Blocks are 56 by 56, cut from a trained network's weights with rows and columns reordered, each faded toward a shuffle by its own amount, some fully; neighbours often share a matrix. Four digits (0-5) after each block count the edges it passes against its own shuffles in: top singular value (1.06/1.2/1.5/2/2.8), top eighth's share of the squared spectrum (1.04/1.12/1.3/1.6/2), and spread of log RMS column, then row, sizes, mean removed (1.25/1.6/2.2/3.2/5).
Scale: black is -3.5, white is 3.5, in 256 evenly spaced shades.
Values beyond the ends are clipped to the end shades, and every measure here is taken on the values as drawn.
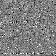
3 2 0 1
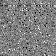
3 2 0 1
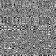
4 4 1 3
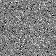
1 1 0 0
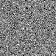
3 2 0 0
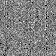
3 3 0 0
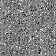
2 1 0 0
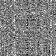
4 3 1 1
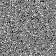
0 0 0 0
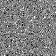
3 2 1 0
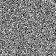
2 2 0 0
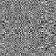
4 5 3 2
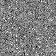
1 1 0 0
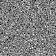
2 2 0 0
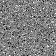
0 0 0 0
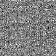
3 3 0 1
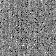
2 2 1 0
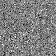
2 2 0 0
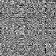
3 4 2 2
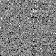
3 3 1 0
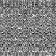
4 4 1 2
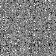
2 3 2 0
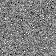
0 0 0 0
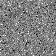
0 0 0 0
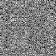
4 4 2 2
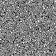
1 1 0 0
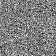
2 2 0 0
